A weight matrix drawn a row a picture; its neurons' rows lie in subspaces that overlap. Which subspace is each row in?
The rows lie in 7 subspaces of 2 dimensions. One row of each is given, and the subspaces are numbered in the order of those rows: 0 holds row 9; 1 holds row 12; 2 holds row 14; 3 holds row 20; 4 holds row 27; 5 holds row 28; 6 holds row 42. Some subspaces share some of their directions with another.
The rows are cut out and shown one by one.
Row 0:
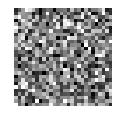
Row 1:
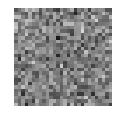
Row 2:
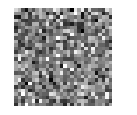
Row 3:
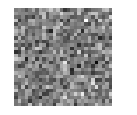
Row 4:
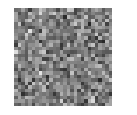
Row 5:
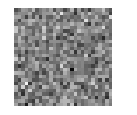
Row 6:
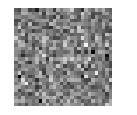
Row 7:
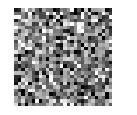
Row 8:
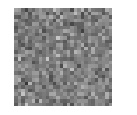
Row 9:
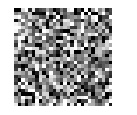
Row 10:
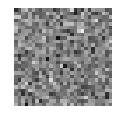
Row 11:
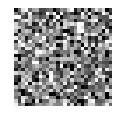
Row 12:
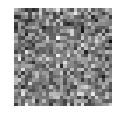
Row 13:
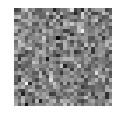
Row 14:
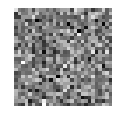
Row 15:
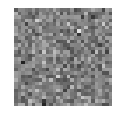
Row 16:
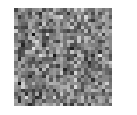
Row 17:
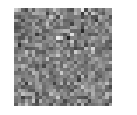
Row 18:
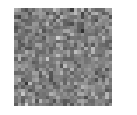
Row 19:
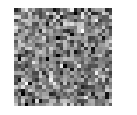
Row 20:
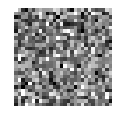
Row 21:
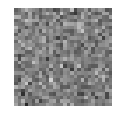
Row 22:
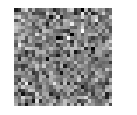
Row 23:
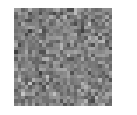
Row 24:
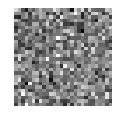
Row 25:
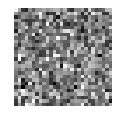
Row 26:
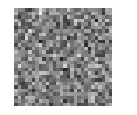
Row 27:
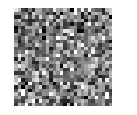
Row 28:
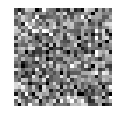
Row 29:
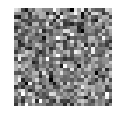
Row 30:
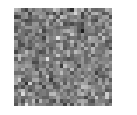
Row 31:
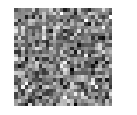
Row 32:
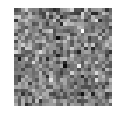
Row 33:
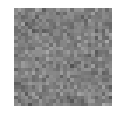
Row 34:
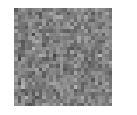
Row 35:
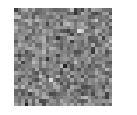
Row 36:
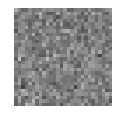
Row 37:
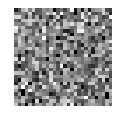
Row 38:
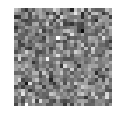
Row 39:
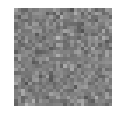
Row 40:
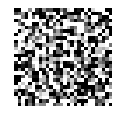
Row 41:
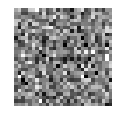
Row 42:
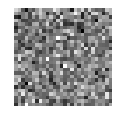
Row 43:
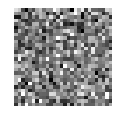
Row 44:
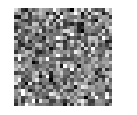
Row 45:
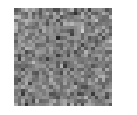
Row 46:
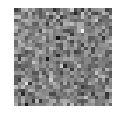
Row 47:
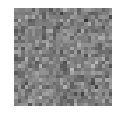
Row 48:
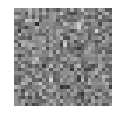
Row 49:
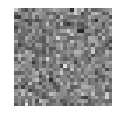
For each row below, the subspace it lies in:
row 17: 0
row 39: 5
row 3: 4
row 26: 6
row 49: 2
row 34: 3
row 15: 2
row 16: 3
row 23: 6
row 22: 0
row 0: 6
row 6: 1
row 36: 3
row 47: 4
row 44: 5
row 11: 5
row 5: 4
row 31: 4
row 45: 1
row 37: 4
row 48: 0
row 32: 4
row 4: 6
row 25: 3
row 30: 6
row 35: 2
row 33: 5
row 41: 1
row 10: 2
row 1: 1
